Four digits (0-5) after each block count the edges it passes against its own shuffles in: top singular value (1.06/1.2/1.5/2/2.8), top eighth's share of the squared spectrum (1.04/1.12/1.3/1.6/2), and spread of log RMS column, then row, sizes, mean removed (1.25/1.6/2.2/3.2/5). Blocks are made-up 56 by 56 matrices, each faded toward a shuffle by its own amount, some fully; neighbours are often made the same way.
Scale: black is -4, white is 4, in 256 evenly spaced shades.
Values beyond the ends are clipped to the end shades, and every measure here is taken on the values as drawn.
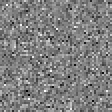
2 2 1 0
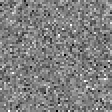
1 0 0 0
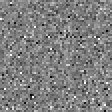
1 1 0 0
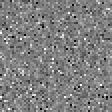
0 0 0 0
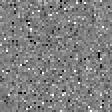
0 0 0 0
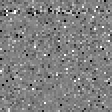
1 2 0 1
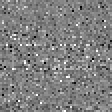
1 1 0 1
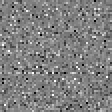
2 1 0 1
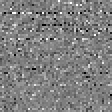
2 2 0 2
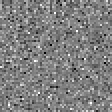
2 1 0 0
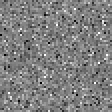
0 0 0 0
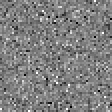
2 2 0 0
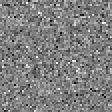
2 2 0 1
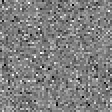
2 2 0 0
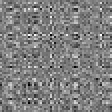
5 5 3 3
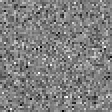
3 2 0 1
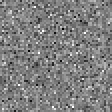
0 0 0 0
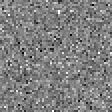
2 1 0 0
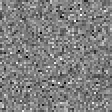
2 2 0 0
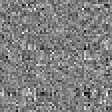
4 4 2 2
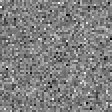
1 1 0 0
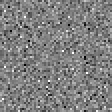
2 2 0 0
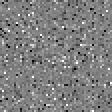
3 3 1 1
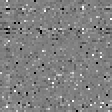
3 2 0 1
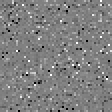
2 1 0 0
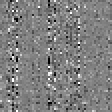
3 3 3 0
